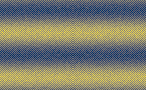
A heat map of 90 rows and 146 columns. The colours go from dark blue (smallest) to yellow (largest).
Horizontal stripes repeat 2 times down the table. Overall the values sit about 50% of the way up the scale. There is no seam. It is mirror symmetric from left to right.
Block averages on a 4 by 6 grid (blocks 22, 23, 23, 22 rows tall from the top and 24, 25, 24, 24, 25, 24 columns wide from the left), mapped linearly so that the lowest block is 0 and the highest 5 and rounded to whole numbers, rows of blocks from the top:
000000 / 555555 / 000000 / 555555
